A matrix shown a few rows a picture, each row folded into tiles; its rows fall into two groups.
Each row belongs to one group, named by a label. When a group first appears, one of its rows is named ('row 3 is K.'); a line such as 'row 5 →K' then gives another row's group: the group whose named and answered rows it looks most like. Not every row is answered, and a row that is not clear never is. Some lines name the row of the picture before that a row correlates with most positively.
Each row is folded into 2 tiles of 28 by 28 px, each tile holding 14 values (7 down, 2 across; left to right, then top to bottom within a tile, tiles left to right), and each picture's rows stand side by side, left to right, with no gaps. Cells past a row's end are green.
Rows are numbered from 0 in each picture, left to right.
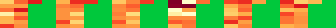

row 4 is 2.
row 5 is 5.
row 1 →2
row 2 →2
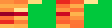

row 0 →5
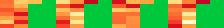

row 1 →2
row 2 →5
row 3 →2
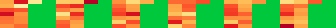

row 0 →5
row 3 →2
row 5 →2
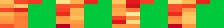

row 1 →2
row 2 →2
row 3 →2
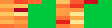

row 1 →2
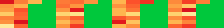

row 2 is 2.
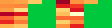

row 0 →5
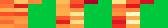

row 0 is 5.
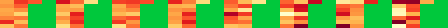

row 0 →2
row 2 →2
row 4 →5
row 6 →2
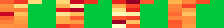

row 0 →5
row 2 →2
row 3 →2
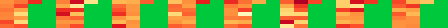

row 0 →2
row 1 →5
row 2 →2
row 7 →5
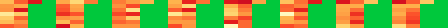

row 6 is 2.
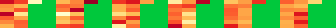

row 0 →5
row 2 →2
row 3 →2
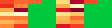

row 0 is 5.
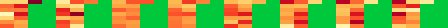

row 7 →5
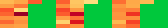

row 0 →5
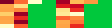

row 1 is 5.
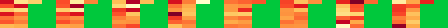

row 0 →5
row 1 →5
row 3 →5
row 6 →2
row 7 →2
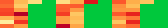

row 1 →2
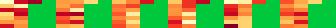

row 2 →2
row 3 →2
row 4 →2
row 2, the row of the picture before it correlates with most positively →1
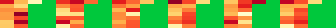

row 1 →2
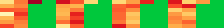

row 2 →2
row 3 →5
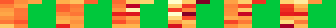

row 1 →2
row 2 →5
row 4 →5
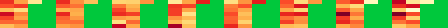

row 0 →5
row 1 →5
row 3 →2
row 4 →2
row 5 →5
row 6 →5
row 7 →5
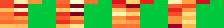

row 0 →5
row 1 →5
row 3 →2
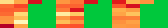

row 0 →2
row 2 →5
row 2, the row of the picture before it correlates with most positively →2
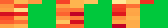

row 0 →5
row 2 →2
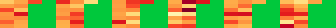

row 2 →2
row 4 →5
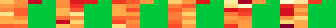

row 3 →2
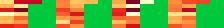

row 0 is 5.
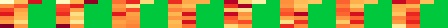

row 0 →2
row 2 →5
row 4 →5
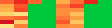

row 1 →2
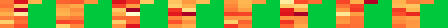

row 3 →5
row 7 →5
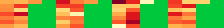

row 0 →5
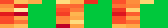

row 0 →5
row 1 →2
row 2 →5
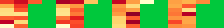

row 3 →5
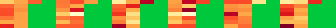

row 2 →2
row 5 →2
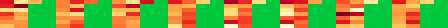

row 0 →5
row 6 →5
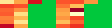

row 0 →2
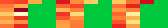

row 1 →5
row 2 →2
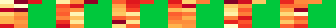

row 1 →2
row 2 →2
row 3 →5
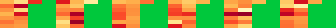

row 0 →5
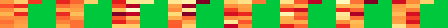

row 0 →5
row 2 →5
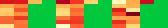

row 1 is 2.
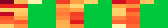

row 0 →5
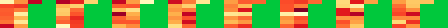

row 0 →2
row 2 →5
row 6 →5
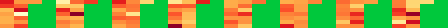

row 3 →2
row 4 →5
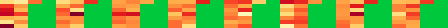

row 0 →2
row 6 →5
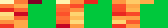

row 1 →2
